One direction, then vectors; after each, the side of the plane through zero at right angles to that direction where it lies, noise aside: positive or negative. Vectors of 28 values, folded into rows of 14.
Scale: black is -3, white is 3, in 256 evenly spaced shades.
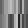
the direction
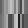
positive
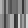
negative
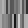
negative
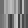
positive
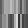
positive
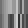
positive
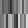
negative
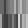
negative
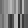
positive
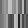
positive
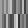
positive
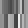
negative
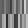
negative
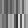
negative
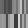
negative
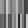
positive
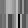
positive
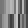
positive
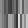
negative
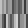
positive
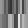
negative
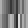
negative
